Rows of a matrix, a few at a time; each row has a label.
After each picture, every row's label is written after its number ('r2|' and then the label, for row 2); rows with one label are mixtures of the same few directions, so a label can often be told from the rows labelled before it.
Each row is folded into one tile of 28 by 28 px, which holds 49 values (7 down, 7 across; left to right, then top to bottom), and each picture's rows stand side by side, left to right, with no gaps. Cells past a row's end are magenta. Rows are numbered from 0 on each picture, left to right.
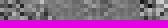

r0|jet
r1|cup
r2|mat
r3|mat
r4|mat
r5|mat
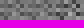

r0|jet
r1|jet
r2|jet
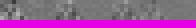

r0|cup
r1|mat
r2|cup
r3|jet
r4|cup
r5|cup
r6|mat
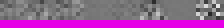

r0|mat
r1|cup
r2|mat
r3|mat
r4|jet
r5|cup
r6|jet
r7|jet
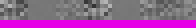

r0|mat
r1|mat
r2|jet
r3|mat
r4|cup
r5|mat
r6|mat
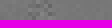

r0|cup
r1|jet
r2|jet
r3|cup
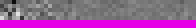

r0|cup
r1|jet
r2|cup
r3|mat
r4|mat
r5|jet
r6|cup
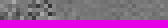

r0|cup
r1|jet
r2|cup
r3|mat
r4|jet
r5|jet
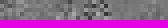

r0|mat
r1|jet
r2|cup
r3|jet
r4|cup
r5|cup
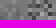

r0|cup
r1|jet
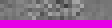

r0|mat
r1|jet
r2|mat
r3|cup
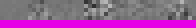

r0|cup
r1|cup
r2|cup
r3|mat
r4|mat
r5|mat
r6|cup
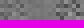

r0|jet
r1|mat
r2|jet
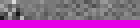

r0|cup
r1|cup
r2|jet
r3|mat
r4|jet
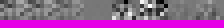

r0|mat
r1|mat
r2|mat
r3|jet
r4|cup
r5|mat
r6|cup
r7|cup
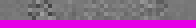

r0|jet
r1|jet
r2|cup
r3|jet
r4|jet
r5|mat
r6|cup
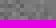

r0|jet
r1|cup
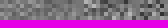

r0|jet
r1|mat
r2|cup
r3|mat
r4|cup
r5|jet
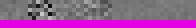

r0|cup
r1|jet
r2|jet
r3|mat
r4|cup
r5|mat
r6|cup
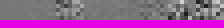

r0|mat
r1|jet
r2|mat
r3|cup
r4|mat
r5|jet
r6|cup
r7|mat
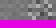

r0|jet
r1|jet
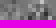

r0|cup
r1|cup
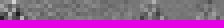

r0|cup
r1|jet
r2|jet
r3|mat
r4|cup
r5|cup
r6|jet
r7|cup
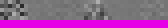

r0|jet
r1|jet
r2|jet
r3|cup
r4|mat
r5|jet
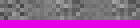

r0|jet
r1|mat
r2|mat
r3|jet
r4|mat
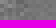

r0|mat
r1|jet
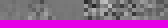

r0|cup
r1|cup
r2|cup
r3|mat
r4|jet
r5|mat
